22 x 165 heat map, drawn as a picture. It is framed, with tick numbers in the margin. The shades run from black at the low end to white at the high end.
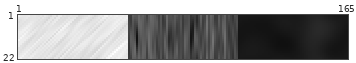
The table splits into one row of 3 panels. Panel 1,1: very high, slanting up to the right, faint in contrast. Panel 1,2: low, streaked downward. Panel 1,3: very low, smooth, faint in contrast.
